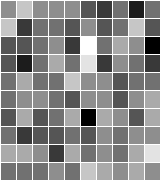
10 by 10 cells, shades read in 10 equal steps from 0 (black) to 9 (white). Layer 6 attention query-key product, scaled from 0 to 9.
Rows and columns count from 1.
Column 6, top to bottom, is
3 5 9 8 5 5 0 3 4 7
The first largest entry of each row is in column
2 1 6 6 5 10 2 7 10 6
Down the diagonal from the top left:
5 2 4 6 7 5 6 4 6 5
